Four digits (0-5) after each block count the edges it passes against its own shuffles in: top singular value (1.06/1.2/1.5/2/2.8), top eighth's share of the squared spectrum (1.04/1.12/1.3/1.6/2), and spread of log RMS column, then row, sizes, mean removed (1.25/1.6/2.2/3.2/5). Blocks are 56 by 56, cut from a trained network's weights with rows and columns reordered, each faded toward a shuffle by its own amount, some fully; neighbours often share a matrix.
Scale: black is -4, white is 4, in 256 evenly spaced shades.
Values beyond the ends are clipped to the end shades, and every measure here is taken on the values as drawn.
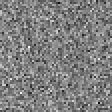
1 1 0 0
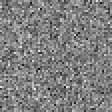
1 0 0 0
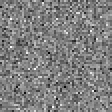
0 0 0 0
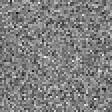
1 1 0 0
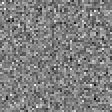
1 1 0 0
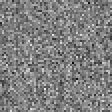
1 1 0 0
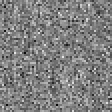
2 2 0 0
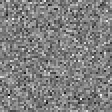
0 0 0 0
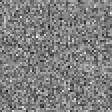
1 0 0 0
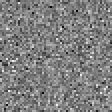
0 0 0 0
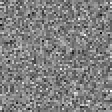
1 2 0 0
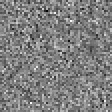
2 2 0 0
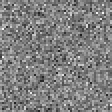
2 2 0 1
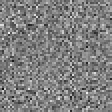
4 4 2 2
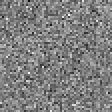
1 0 0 0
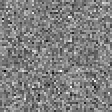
2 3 1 1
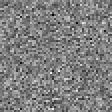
2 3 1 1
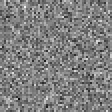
3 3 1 1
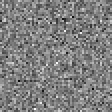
2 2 0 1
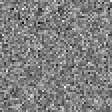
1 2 0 0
